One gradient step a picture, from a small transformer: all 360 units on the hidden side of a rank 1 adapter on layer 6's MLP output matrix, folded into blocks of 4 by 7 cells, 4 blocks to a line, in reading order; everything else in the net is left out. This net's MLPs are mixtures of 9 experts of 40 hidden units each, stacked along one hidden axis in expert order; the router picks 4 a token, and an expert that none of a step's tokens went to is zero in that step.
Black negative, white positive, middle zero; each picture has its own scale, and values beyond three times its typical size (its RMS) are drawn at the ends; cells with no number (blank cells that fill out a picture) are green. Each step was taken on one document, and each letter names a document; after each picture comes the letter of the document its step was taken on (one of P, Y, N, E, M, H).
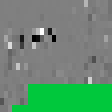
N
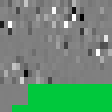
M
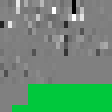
M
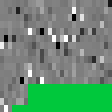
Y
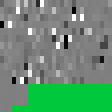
Y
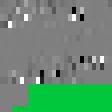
Y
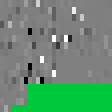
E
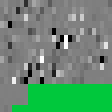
Y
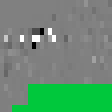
N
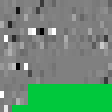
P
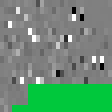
Y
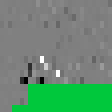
E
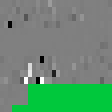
E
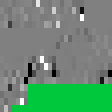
E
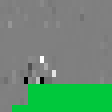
E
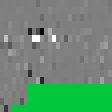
N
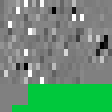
M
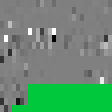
P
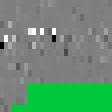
P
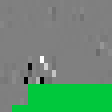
E
